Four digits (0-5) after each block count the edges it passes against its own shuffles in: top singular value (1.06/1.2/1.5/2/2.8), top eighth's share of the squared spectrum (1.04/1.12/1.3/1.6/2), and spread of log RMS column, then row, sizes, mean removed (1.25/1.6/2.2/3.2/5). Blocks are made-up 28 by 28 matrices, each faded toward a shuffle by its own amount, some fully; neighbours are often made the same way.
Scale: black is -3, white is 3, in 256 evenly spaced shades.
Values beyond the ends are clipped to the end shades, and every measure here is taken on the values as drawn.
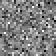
0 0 0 0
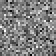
0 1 0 0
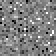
0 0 0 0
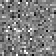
0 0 0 0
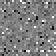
2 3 0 1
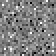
0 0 1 0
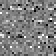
3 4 0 2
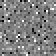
1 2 0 0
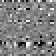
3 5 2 3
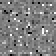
1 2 0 1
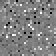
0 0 0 0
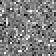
0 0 0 0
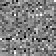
1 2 0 1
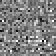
1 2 0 2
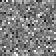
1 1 0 1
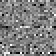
2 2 0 2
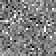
0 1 0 0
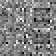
3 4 2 2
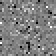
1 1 1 0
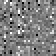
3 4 2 1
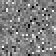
0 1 1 0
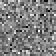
0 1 0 1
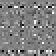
3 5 2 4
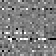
3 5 0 2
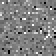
2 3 0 1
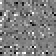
3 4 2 2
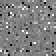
2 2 0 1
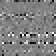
3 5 1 3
